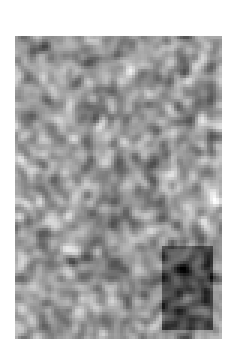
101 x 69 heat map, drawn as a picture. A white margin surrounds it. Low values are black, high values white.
Odd patch: lower, in the bottom right. Mirror symmetry: none. Average level on the scale: 60%. Ninth with the lowest average: bottom right.
